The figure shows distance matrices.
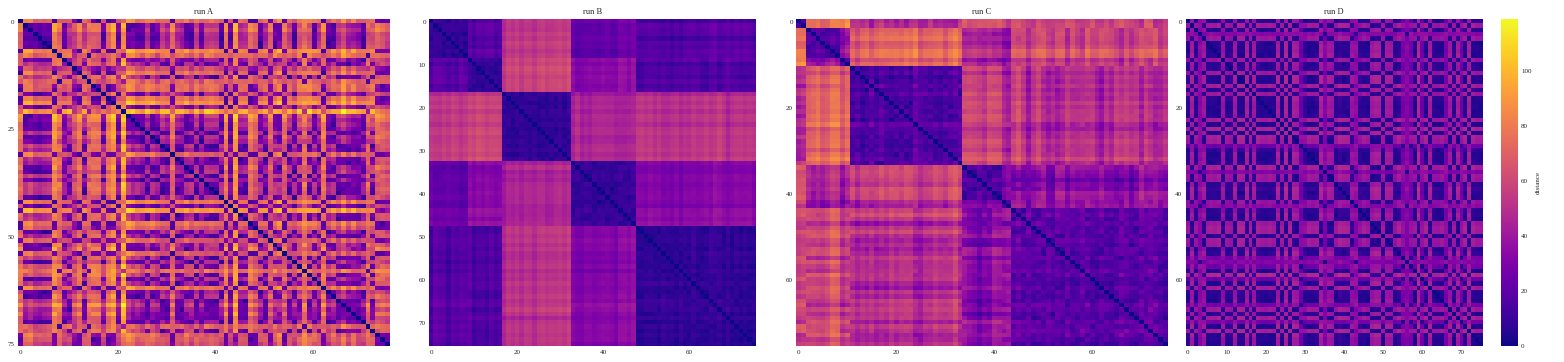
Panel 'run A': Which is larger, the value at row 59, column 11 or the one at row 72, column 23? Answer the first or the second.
the first
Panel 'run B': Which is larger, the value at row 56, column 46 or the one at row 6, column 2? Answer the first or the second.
the first
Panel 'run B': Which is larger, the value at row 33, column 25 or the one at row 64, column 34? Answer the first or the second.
the first
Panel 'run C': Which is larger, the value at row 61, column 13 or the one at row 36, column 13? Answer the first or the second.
the second
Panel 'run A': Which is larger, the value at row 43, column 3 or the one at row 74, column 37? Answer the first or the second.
the second
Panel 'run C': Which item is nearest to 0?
1
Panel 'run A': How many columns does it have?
76
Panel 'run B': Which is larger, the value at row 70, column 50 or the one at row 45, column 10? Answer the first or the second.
the second
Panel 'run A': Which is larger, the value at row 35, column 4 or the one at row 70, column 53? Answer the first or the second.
the second
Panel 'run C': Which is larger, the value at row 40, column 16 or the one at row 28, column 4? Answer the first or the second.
the second
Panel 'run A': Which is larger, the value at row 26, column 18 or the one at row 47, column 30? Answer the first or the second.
the first
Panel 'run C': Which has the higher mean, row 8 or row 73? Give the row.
8
